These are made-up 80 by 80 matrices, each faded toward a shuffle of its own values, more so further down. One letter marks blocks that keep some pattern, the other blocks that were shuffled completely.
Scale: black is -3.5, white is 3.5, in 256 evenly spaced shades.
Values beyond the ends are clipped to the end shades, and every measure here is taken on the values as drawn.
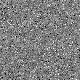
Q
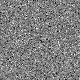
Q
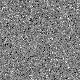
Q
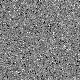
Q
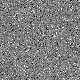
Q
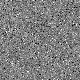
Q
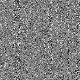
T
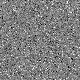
Q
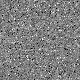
Q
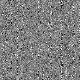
T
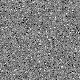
Q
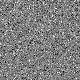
Q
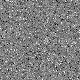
Q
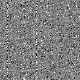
T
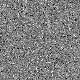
Q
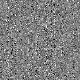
T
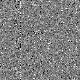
T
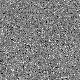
Q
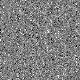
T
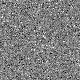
Q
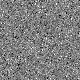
Q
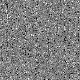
T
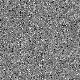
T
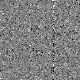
T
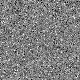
Q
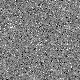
Q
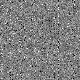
T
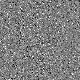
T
